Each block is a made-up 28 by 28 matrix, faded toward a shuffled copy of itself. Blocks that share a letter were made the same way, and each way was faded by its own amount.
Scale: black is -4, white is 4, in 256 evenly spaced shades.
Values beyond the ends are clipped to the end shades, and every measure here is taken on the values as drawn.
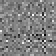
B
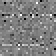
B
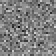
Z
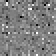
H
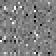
B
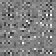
B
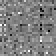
B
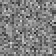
Z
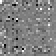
H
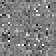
H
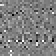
B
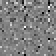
B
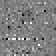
H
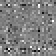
B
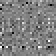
B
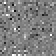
H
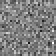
Z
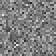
Z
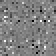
H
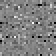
H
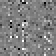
H
